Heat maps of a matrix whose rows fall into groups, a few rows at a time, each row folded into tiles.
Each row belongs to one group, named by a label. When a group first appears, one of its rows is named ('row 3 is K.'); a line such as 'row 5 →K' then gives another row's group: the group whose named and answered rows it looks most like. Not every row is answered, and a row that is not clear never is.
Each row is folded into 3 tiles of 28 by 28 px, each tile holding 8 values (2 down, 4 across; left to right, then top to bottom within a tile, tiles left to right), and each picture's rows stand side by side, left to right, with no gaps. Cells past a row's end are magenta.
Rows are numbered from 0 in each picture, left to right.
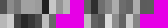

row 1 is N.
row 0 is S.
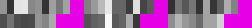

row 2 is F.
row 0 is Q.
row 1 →N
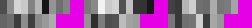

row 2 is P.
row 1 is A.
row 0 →Q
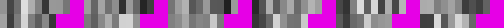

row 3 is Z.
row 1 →A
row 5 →A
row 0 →N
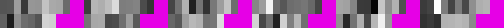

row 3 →A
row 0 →Z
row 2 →Z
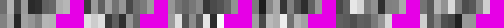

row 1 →S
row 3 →P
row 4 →Q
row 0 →F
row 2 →F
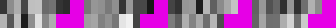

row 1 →A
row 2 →P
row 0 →A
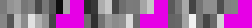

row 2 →Z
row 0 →A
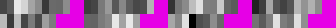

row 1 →P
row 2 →S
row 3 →Z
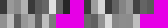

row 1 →Z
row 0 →N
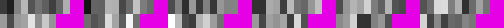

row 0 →P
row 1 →N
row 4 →S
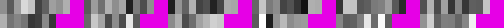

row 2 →F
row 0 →S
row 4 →A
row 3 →F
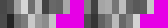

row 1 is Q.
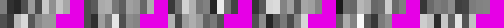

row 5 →F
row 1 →P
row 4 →N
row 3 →Q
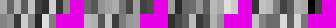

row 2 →Z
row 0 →N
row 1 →N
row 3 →A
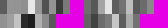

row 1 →P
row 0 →S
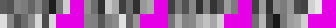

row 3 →F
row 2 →F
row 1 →F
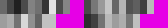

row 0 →N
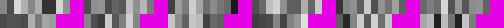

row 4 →Z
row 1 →Z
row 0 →Q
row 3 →Q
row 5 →N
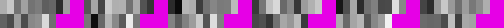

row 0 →A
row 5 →P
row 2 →P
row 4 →Z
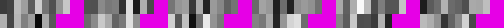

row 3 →A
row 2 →A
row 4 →S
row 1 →Z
